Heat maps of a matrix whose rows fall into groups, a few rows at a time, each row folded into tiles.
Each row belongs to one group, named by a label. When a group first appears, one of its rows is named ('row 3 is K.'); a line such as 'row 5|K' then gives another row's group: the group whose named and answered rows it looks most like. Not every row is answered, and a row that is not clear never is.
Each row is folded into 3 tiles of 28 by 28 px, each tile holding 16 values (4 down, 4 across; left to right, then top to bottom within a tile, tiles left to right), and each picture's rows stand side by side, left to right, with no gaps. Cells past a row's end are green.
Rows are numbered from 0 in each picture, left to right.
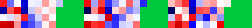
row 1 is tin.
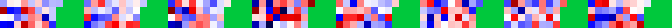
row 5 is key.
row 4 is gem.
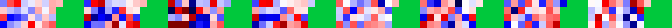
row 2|tin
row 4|key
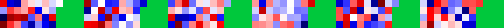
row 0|gem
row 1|tin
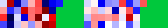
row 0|key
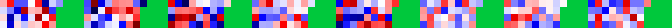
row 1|key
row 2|gem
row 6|gem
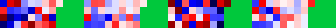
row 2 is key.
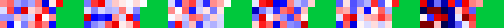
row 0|key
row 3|tin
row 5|tin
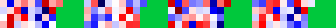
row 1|key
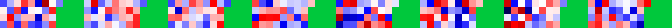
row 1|key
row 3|gem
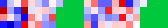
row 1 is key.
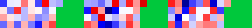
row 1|tin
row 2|key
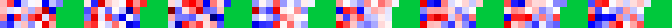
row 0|key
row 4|tin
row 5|gem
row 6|gem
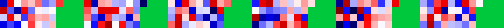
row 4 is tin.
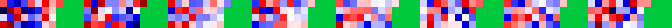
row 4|gem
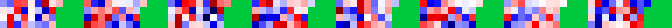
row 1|gem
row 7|key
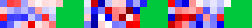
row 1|key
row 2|gem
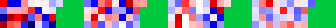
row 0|gem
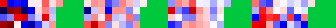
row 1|tin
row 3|gem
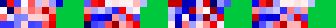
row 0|key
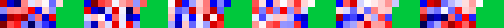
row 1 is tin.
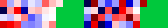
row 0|tin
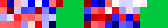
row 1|gem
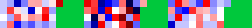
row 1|key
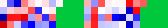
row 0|gem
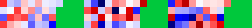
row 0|gem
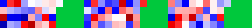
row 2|gem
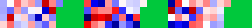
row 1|gem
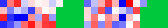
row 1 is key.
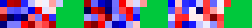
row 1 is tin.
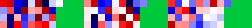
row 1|key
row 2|tin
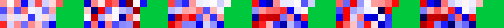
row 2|gem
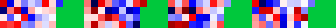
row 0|tin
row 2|tin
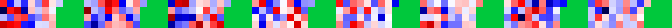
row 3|key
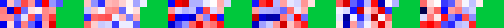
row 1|gem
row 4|key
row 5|tin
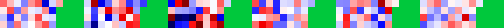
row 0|key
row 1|key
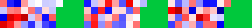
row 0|gem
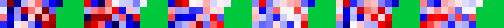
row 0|key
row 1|gem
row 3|key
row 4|key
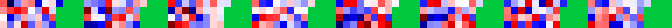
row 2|tin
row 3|gem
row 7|gem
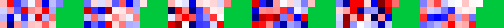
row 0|key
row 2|tin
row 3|gem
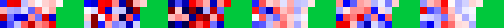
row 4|gem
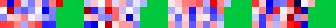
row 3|key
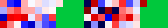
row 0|gem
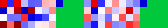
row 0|tin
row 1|key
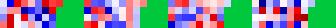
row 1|tin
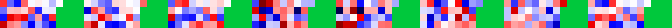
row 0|gem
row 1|tin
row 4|tin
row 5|key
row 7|gem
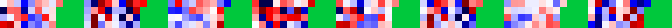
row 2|key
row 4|tin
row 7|key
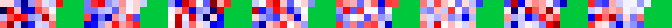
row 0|tin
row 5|tin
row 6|key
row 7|gem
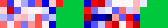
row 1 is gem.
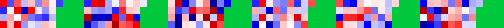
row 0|tin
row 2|key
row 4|gem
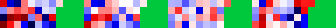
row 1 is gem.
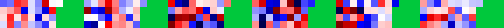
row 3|key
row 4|tin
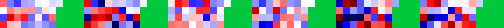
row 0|gem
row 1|gem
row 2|tin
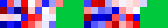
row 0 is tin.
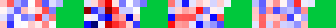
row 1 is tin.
